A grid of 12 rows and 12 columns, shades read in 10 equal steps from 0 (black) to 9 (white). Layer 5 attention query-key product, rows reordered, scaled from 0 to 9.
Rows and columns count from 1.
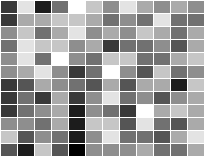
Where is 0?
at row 12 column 5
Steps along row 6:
up up down down up up down down up down up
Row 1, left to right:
2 8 1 4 9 7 5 8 6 5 6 5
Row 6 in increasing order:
2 3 4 4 5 5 5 5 6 7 8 9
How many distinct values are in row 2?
6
